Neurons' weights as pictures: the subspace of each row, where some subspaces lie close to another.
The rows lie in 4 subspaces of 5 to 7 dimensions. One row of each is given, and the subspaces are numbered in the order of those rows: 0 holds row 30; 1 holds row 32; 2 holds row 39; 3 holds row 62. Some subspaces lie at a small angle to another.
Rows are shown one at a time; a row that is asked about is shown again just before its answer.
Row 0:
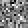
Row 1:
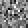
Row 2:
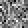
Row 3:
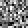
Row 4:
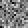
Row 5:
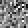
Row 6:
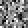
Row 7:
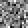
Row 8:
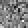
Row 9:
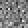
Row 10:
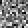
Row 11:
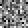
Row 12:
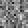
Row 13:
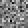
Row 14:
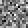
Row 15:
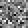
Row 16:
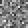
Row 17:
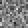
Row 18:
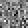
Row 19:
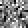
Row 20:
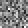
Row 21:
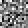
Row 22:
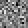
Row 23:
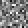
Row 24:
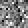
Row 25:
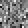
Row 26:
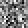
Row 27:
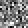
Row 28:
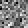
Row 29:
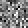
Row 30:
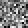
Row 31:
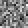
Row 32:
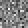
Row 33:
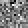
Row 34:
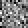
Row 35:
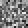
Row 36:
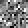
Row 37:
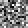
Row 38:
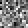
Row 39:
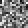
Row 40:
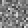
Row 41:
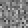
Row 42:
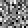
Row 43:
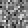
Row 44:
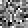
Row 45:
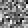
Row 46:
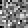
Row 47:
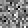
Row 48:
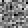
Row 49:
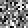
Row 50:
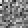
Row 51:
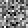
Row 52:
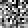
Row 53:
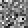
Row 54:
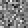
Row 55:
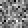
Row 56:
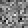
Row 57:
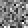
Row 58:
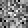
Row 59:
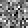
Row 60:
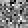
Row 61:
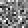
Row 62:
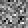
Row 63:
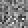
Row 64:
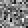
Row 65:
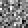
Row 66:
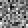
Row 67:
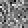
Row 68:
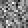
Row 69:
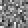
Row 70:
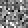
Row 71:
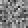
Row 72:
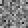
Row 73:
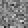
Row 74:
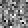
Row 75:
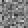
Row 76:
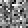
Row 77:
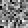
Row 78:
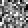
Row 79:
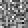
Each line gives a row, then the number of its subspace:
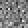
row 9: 1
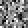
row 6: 3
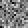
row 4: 3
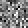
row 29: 2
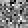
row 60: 3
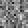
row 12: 1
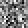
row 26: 3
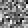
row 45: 1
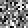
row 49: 0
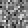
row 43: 0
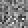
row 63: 1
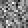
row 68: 3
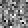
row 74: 2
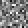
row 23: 2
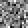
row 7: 2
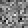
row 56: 3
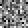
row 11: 2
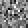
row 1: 2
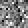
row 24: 1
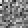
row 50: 1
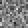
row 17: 1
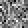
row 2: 3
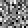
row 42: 0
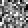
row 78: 2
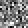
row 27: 0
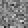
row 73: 0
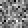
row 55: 3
